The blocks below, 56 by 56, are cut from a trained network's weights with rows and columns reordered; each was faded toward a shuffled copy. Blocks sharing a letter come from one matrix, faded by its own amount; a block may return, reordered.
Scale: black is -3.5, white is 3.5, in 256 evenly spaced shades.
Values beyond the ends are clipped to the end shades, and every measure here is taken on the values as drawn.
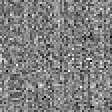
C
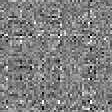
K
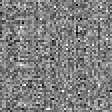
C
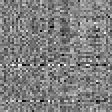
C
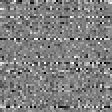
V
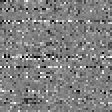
V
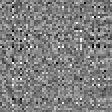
K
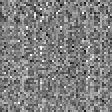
C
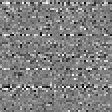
V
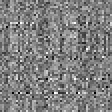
C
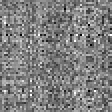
C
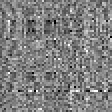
C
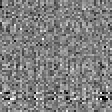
C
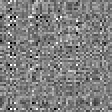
K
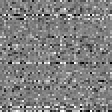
V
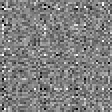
K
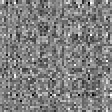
C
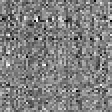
C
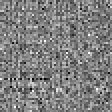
C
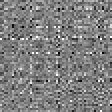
K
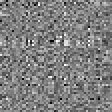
K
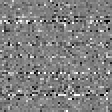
V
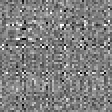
K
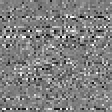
V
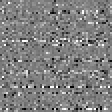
V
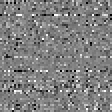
V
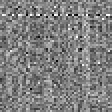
C
